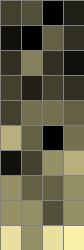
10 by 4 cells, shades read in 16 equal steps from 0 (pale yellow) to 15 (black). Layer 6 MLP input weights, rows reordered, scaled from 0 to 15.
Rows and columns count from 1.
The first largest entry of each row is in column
3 2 4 2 1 3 1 2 3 2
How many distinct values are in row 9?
2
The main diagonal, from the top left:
11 15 12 12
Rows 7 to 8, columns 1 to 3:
14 11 6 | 6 9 9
